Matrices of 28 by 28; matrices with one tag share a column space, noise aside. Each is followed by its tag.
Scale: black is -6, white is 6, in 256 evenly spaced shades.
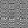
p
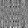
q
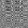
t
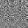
t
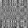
q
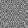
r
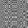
r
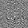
p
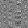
r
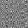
r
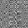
r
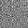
t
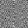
r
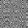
r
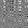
t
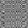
r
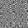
r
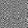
p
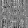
q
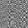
r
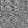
t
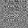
t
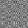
r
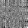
q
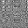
t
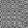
r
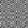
r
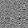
p
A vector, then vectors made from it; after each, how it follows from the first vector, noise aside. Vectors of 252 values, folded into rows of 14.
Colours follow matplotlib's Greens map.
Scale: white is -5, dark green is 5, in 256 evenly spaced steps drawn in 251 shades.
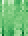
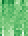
negated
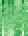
negated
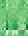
wrapped around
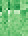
wrapped around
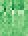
wrapped around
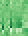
wrapped around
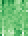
negated
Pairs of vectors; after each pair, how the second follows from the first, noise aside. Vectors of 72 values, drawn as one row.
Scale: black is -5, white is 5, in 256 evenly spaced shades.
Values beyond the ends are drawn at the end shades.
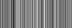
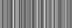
sign-scrambled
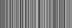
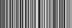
scaled up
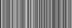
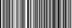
scaled up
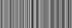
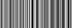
scaled up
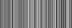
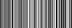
scaled up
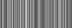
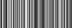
scaled up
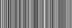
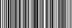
scaled up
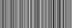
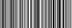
scaled up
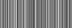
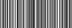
scaled up
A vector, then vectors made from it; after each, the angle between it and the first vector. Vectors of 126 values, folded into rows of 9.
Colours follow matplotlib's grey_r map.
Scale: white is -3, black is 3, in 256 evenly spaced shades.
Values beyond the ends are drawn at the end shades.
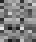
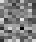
nearly opposite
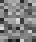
nearly parallel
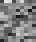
orthogonal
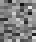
orthogonal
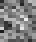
partly aligned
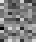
nearly opposite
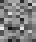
nearly parallel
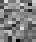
partly aligned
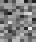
orthogonal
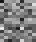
nearly parallel
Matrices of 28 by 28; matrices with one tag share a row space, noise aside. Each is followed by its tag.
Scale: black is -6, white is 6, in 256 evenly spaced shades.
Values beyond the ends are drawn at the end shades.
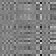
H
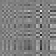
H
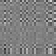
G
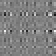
G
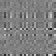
G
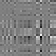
H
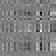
H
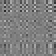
G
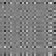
G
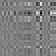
H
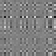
G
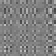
G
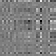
H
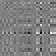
H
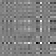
H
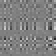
G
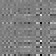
H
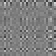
G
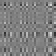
G
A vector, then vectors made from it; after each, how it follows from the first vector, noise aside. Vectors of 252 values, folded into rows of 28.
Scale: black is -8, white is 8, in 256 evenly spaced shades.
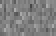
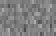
reversed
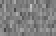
negated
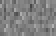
copied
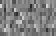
scaled up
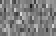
scaled up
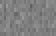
shrunk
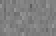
shrunk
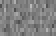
negated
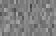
sign-scrambled
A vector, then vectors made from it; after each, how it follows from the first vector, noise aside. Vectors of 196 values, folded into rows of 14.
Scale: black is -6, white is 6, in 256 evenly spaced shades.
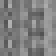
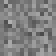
sign-scrambled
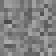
sign-scrambled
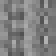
wrapped around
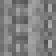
wrapped around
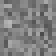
sign-scrambled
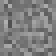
sign-scrambled
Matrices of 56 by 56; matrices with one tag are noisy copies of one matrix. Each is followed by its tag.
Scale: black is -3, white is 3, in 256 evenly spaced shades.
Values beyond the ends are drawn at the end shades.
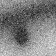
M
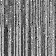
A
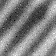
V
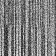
A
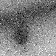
M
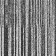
A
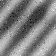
V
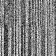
A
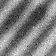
V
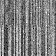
A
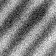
V
